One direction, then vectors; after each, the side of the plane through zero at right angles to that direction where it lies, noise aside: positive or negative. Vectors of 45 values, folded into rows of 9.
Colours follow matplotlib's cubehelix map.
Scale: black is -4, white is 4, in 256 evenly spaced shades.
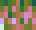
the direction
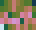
positive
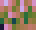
negative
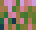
negative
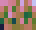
negative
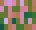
negative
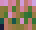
negative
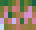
positive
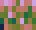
negative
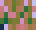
negative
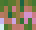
positive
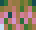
positive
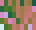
positive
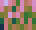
negative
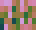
negative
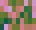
negative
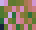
negative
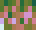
positive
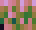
negative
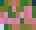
positive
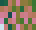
positive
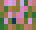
negative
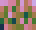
negative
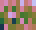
negative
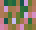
positive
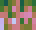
positive
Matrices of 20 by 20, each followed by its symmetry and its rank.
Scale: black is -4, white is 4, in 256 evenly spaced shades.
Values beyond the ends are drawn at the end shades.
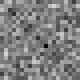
symmetric, full rank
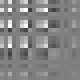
symmetric, rank one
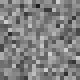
neither, full rank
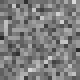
neither, full rank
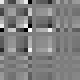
symmetric, rank one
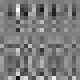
neither, rank two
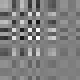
symmetric, rank one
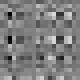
neither, rank two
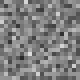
neither, full rank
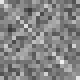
symmetric, full rank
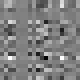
neither, rank two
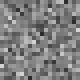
antisymmetric, full rank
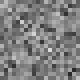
symmetric, full rank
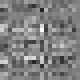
neither, rank three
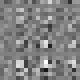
neither, rank three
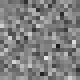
antisymmetric, full rank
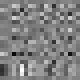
neither, rank three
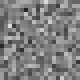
antisymmetric, full rank
